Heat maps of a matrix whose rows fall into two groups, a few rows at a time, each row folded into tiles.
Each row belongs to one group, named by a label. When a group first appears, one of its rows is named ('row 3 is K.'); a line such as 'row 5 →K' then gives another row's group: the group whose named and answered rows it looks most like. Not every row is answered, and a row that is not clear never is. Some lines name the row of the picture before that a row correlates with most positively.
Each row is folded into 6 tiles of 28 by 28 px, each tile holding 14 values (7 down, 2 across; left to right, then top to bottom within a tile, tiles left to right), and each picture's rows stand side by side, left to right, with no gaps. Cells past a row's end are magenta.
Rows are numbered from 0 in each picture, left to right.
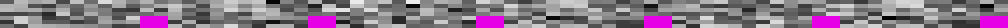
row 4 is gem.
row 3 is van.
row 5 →van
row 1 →van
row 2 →gem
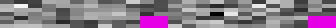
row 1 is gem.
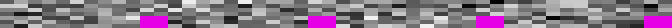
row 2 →gem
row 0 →gem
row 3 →van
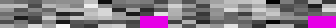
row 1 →van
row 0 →van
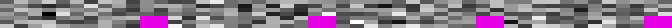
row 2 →gem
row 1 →gem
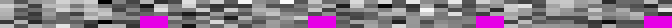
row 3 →van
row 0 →van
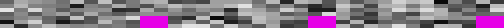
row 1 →van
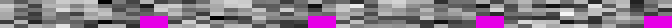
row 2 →van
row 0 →van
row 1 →van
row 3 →gem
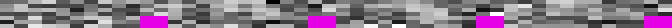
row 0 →gem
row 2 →van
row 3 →van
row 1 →van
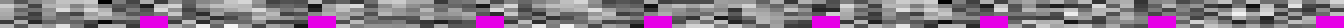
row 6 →gem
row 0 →van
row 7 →gem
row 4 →van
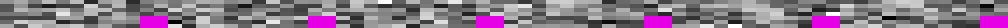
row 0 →gem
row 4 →van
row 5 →van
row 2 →gem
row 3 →van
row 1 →gem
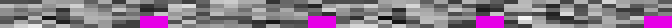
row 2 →van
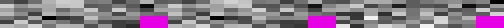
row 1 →van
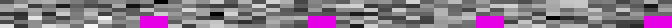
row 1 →gem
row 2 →gem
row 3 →van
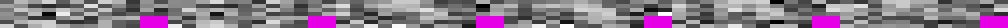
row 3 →van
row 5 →van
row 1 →gem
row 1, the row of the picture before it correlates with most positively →1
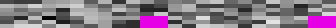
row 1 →gem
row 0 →van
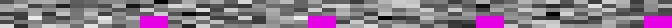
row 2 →van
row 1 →gem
